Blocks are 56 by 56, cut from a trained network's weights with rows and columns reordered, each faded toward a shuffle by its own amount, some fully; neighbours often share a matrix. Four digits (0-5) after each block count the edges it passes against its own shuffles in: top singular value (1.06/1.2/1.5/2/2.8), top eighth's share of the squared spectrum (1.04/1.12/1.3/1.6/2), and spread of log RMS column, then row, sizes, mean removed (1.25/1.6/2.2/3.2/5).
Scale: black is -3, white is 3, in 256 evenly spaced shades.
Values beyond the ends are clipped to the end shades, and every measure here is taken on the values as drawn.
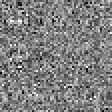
3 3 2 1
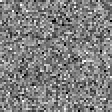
1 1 0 0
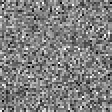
0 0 0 0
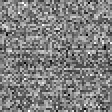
2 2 0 0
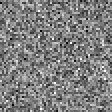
0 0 0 0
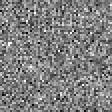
1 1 0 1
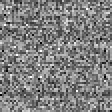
2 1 0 0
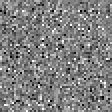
2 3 0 1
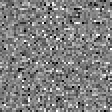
3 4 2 2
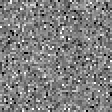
0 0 0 0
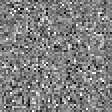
3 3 1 2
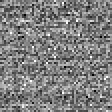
2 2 1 0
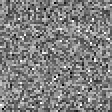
0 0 0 0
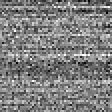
4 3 0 2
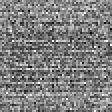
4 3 0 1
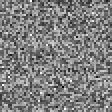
1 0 0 0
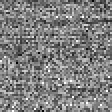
2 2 0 0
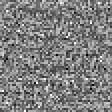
1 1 0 0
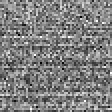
3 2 0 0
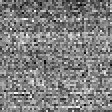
3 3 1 1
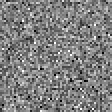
1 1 0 0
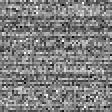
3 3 1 0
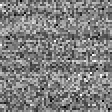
3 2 0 0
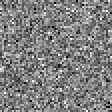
0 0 0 0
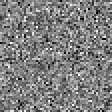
3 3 0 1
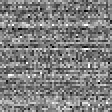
4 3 0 1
